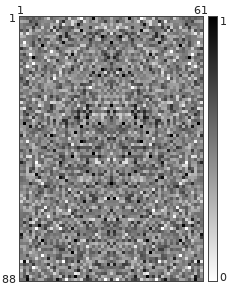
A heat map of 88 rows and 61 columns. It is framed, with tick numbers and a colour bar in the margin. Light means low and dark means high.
Odd rows or columns: none. Stripes: none. Seam: none. Grain: fine. Mirror symmetry: left to right. Average level on the scale: 50%.
